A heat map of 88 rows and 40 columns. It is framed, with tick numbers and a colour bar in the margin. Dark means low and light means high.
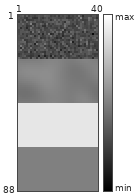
The table splits into 4 rows of 1 panel. Panel 1,1: low, fine-grained. Panel 2,1: middling, smooth, faint in contrast. Panel 3,1: very high, flat. Panel 4,1: middling, flat.
